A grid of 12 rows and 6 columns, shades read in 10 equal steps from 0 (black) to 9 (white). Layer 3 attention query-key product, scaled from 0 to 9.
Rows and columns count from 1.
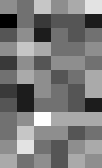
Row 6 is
4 6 5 3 4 6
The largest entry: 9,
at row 9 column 3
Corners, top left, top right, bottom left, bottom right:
5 8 6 5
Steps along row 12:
down up down up down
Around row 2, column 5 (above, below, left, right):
6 3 3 1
